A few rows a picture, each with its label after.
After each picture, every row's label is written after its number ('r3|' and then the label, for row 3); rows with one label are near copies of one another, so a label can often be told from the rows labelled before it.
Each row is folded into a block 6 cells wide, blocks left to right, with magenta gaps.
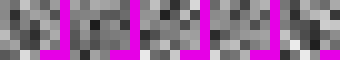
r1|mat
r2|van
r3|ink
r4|ink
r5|mat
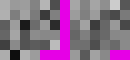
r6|van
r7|van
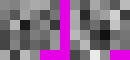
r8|van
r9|mat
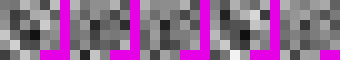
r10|mat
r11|van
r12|van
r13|mat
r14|van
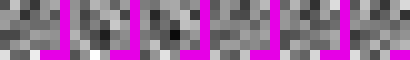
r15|ink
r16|mat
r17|mat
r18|ink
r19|ink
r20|ink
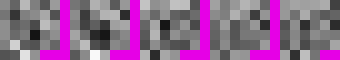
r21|mat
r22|mat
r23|van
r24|van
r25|van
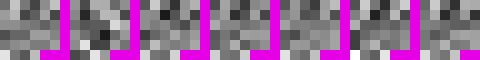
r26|ink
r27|mat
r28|ink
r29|ink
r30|ink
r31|ink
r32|ink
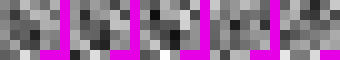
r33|mat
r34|mat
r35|mat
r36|van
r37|ink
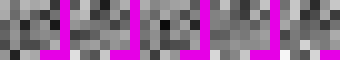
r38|van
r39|ink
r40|van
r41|ink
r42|ink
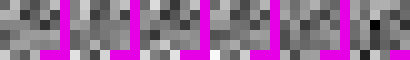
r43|ink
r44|ink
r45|ink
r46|ink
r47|van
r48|van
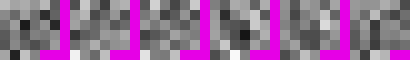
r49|van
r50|ink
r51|ink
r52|mat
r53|mat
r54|van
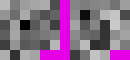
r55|van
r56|mat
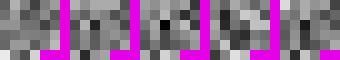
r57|ink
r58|van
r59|van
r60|mat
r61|van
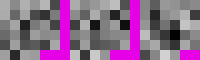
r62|van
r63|van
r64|mat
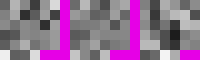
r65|ink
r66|ink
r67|mat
